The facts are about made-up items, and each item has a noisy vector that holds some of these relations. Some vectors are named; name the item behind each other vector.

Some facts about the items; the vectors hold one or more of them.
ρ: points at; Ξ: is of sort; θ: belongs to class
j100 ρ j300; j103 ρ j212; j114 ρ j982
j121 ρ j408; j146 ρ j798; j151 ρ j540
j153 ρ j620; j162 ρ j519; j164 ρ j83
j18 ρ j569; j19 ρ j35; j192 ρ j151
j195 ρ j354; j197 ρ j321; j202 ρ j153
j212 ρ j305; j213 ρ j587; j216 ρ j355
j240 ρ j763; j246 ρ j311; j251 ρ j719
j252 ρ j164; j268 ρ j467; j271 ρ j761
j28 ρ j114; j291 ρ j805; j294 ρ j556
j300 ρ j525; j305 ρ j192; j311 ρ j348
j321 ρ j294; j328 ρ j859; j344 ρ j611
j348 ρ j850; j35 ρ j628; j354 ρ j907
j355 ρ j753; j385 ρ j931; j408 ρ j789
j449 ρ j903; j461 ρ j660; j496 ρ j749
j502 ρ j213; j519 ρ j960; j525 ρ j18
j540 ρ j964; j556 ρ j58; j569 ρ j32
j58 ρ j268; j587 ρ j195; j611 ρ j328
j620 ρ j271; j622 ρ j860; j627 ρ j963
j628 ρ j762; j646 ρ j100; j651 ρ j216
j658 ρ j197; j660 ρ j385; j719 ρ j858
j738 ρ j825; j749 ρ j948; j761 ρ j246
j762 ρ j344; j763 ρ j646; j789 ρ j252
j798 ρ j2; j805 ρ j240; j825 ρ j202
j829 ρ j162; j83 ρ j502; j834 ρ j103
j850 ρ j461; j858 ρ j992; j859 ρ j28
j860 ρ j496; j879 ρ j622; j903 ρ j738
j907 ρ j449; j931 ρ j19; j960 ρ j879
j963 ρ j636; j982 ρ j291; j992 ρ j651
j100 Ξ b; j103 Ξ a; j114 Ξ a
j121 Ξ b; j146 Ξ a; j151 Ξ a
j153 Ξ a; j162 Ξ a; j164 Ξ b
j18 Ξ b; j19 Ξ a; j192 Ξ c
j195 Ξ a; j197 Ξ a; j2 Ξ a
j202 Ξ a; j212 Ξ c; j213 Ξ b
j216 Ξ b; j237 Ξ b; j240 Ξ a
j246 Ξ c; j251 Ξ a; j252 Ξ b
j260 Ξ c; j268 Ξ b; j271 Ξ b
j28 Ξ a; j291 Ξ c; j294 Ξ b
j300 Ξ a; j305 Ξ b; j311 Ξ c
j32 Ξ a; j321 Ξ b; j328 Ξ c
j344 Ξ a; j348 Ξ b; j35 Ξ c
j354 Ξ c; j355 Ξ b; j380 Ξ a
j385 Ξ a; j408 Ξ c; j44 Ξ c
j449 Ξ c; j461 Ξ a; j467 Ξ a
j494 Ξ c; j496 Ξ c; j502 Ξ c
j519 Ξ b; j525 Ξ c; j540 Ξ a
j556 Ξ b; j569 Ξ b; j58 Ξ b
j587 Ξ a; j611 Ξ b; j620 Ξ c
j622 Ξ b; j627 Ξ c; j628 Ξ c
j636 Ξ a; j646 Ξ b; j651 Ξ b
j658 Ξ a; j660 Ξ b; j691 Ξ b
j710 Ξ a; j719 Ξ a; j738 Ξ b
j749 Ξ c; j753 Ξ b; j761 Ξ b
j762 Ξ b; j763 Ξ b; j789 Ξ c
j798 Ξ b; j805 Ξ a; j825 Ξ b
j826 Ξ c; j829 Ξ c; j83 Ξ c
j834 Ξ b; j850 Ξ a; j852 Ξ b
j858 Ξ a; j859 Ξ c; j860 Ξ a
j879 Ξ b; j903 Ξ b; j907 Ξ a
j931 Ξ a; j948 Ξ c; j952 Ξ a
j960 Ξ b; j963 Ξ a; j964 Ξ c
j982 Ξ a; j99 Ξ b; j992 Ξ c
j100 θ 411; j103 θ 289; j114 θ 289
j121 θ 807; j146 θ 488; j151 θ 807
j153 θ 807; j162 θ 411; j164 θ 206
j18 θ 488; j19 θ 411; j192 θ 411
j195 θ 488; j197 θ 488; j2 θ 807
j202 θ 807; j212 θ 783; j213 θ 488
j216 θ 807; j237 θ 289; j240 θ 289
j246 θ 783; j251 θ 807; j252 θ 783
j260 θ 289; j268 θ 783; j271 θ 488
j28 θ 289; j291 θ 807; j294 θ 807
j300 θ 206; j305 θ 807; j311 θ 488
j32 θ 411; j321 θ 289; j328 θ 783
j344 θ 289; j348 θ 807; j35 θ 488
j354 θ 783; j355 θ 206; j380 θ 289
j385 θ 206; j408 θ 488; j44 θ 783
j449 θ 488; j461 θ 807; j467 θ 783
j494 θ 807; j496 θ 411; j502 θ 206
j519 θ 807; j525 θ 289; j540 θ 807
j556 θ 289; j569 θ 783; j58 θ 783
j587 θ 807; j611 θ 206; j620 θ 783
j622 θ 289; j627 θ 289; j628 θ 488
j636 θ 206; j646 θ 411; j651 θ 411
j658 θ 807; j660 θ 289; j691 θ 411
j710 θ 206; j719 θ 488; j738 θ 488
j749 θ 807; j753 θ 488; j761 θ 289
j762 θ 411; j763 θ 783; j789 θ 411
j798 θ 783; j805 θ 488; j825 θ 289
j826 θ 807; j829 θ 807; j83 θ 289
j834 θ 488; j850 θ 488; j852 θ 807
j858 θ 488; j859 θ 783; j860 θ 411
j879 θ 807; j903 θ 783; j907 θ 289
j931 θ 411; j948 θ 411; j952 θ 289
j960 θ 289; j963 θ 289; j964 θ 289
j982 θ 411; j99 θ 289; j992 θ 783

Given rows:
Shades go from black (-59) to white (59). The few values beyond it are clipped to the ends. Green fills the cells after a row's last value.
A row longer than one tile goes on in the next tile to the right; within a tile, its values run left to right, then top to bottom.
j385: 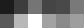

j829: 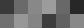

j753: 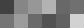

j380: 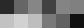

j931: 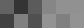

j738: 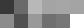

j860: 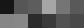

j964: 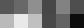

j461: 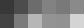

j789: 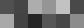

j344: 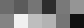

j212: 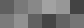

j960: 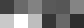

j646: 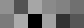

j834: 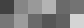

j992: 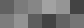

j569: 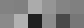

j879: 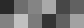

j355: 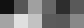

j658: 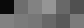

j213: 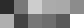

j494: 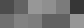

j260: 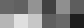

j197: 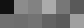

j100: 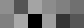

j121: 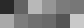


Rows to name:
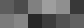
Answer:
j192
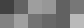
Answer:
j852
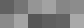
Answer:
j798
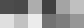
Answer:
j825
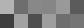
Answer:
j328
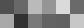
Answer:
j354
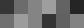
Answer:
j749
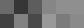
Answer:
j19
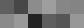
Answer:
j691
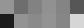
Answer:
j628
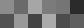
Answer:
j291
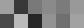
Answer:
j762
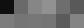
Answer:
j2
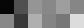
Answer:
j202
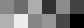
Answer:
j525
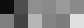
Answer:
j153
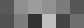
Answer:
j805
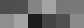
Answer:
j651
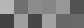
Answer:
j859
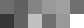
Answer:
j311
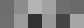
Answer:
j18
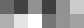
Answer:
j761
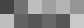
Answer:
j252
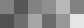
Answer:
j246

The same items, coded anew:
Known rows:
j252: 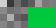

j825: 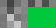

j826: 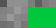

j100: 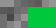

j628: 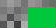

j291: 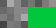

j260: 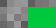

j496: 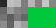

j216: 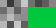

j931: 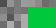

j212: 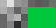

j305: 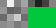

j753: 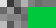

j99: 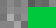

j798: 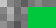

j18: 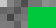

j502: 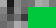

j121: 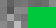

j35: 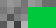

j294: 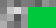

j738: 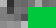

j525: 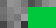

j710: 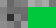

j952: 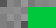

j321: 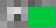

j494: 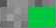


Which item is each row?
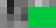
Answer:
j195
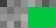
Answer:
j461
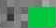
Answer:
j32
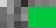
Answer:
j763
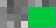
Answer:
j271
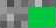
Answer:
j620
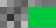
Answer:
j611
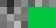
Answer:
j907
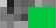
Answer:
j213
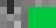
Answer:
j587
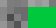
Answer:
j146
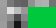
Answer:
j467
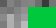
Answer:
j348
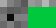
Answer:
j300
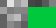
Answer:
j964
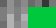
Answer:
j660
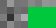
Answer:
j982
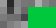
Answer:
j449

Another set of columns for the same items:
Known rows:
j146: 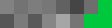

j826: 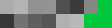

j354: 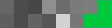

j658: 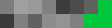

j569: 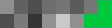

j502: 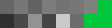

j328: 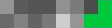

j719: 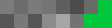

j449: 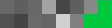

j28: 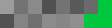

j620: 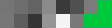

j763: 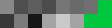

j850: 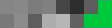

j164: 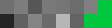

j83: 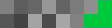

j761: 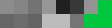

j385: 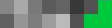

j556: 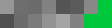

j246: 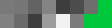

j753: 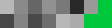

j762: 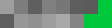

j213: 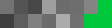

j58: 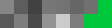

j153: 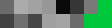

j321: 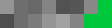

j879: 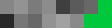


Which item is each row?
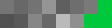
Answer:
j789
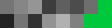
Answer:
j300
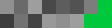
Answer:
j240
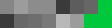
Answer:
j829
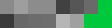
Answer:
j749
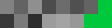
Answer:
j805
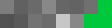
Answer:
j408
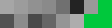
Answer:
j32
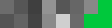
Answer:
j903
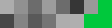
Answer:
j691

